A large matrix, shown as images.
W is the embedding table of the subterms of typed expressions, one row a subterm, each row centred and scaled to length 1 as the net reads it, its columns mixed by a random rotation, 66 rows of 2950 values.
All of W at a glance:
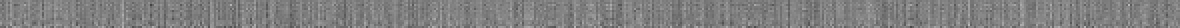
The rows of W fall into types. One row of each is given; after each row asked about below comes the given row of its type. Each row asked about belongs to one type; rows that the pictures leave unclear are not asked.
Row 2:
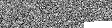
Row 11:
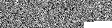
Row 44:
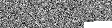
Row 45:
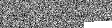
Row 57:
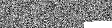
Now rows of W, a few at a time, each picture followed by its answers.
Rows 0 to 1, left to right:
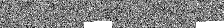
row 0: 57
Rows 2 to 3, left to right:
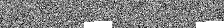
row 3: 57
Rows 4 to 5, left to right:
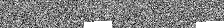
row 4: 11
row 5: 2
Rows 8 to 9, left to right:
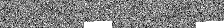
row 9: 45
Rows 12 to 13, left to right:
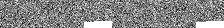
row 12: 11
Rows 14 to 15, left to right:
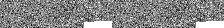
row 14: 11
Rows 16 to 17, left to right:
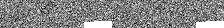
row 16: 2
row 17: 44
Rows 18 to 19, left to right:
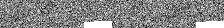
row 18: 2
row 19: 45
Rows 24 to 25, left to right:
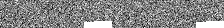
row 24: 11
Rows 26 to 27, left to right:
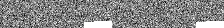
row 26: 45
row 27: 2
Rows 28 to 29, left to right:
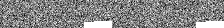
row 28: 45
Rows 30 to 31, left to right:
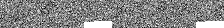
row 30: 2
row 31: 57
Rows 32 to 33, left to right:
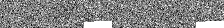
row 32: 11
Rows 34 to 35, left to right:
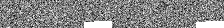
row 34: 44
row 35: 57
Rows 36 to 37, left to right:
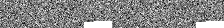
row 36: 44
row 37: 44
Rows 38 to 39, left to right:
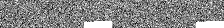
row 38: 11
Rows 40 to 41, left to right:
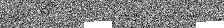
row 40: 2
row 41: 45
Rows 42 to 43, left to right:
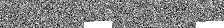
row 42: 44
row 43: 11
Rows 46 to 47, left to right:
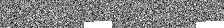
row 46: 44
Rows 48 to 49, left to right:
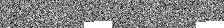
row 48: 44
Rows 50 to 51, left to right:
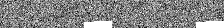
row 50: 45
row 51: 57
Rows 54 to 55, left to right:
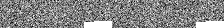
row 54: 44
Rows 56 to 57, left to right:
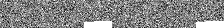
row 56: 11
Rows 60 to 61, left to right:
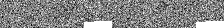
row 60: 11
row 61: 57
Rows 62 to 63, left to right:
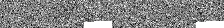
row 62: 11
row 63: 2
